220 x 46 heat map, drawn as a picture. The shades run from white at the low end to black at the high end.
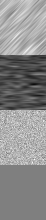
It is made of 4 by 1 panels. Panel 1,1: low, slanting up to the right. Panel 2,1: high, streaked across. Panel 3,1: low, fine-grained. Panel 4,1: middling, flat.
